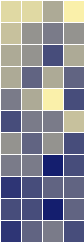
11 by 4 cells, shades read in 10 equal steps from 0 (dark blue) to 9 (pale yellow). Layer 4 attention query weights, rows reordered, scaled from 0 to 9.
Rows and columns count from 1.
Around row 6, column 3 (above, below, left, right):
9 5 4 7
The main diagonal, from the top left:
8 5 2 3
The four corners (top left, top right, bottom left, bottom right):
8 9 1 2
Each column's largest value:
8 8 9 9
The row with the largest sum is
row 1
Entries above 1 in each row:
4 4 4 4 4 4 4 3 3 3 3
